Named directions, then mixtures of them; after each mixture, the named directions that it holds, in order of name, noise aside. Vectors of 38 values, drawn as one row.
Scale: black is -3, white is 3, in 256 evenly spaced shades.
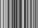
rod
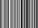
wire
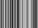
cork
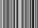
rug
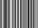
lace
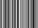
cork, lace, rug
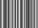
lace, wire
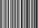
cork, wire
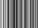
rod, rug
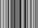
rod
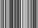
cork, wire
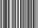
lace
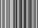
cork, rod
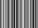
cork, rod, rug
